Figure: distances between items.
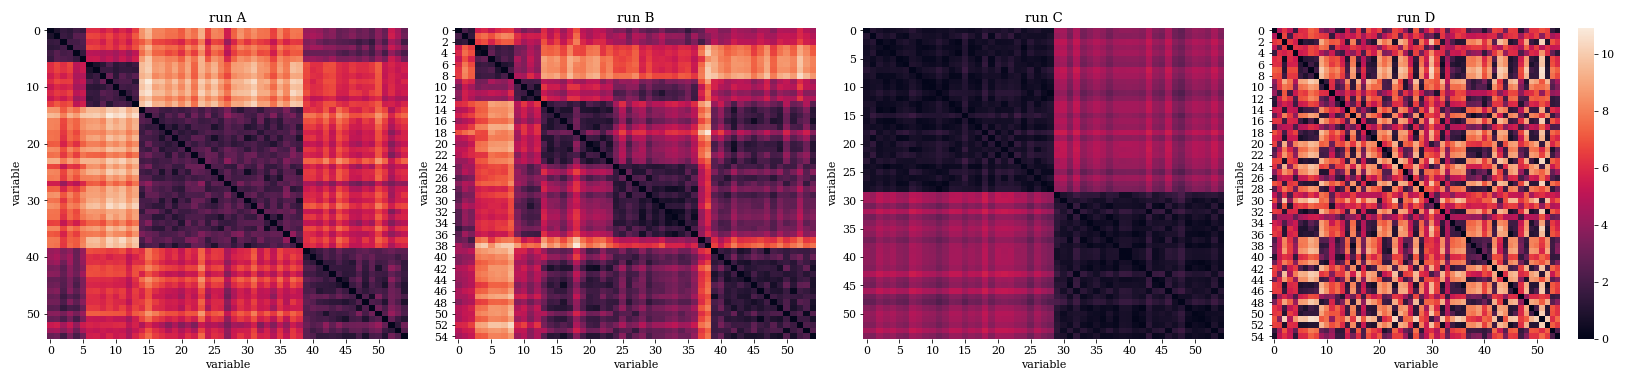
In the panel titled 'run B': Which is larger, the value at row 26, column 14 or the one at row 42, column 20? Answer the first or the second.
the first
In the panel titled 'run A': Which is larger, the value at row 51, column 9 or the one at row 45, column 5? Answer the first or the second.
the first
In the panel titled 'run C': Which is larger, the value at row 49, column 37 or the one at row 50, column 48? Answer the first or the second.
the second
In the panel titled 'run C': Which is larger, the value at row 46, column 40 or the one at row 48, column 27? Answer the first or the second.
the second
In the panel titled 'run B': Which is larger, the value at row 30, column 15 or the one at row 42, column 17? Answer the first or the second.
the first
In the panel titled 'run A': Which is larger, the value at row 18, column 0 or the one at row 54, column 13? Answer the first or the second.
the first
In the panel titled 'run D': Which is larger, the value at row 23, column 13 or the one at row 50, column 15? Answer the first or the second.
the second
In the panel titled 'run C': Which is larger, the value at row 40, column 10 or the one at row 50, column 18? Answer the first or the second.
the second
